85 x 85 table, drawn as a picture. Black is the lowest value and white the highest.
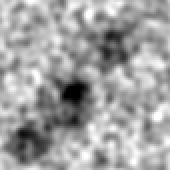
Lone odd cells: none. Slope: none. Dips: three. Mirror symmetry: none.
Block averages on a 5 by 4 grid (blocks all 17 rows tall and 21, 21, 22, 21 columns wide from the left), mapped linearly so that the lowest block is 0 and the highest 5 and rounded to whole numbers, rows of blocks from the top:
4 4 4 3 / 4 4 0 4 / 5 0 3 4 / 2 0 4 4 / 1 4 4 5
